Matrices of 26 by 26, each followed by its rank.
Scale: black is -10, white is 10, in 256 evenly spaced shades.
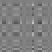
one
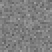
full rank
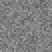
full rank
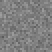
full rank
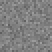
full rank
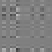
one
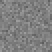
full rank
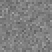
full rank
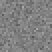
full rank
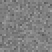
full rank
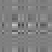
one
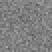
full rank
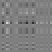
one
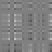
one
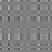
one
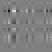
one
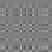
one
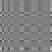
one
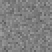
full rank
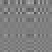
one
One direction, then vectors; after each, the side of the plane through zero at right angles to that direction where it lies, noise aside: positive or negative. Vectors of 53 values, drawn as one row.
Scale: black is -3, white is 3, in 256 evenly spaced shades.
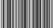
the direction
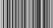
positive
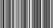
positive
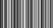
negative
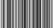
positive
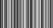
negative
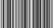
positive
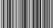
positive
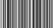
positive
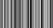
negative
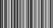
negative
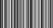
negative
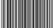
positive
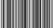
positive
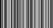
negative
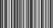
negative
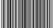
positive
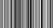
negative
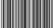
positive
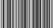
positive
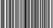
positive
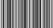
positive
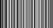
negative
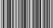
positive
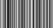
positive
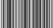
positive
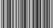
positive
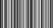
negative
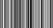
negative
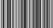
positive
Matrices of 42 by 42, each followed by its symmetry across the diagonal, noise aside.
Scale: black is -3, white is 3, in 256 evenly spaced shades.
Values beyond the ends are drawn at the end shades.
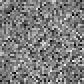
symmetric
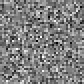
antisymmetric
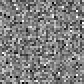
antisymmetric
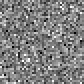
neither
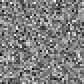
antisymmetric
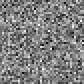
neither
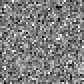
neither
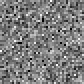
symmetric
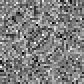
symmetric
